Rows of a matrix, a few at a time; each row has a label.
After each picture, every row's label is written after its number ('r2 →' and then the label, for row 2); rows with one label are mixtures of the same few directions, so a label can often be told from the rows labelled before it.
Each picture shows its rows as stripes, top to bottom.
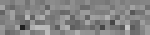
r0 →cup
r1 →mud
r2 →mud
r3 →cup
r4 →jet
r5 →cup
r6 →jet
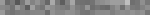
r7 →mud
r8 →cup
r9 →mud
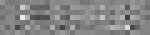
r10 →mud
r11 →cup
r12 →jet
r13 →cup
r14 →jet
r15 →mud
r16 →mud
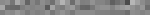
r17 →mud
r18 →mud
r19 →mud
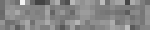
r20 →cup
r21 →mud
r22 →mud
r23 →mud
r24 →jet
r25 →mud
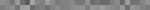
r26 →cup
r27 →cup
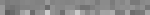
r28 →jet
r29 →mud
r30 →jet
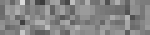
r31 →cup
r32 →mud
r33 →mud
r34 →mud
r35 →cup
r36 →jet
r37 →cup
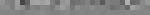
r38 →cup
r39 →mud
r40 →cup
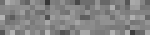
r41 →jet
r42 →jet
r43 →cup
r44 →mud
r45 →jet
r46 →mud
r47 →mud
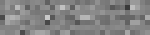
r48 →jet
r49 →mud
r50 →cup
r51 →mud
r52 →jet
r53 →cup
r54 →cup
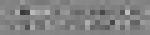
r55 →cup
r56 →cup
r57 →cup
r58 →jet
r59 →jet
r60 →cup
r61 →cup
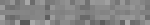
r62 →cup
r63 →mud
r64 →jet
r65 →mud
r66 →cup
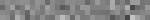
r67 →jet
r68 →mud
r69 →cup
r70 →mud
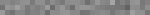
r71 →jet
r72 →mud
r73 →mud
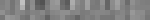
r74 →cup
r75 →cup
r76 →mud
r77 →jet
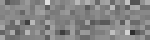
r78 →jet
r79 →jet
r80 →cup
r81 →jet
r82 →cup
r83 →mud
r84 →mud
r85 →mud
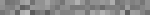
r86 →jet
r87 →cup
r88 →cup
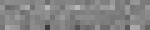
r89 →jet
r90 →jet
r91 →cup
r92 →mud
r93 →jet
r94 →jet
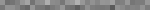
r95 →jet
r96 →jet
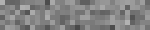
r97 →mud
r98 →cup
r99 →cup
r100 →mud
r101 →mud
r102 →jet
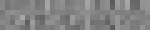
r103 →jet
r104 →jet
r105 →mud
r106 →cup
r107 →cup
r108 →jet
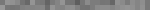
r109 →jet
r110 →mud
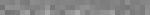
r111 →cup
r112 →mud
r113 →jet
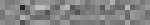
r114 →jet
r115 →cup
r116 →jet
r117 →cup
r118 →cup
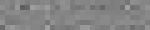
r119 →mud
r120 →cup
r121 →mud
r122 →jet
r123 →mud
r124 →mud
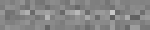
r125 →cup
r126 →jet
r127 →jet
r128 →jet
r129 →jet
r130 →jet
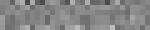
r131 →cup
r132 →cup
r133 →mud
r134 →mud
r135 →mud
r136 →jet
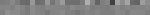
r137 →jet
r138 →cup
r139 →jet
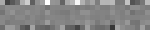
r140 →jet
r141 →jet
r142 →mud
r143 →cup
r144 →jet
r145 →jet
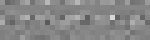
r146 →jet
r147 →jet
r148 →mud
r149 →jet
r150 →mud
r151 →mud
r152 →mud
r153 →cup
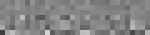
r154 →cup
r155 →mud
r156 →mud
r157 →cup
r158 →mud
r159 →mud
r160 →mud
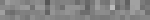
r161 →jet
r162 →jet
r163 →mud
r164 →cup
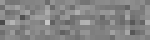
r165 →mud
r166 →mud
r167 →jet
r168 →cup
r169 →mud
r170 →cup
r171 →mud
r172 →jet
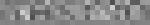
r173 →jet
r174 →jet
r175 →cup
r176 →cup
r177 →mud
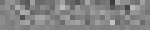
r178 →jet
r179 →mud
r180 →cup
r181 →cup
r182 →jet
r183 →cup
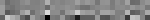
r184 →jet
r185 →mud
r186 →jet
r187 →jet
